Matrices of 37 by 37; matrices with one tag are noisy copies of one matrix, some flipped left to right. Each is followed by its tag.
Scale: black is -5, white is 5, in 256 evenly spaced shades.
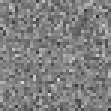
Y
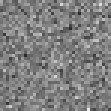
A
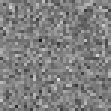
Y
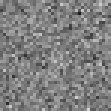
A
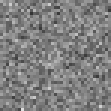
A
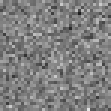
A
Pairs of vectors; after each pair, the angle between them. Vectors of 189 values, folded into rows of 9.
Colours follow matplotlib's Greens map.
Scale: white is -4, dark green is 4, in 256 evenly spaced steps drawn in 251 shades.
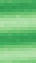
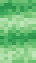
nearly parallel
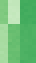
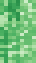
partly opposed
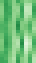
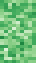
orthogonal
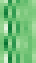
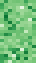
orthogonal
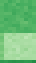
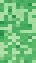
orthogonal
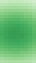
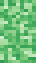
orthogonal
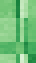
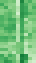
nearly opposite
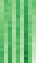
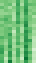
nearly parallel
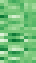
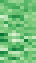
nearly opposite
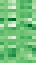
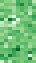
partly aligned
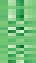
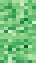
partly opposed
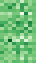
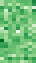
orthogonal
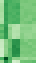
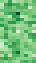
partly aligned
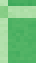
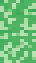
orthogonal
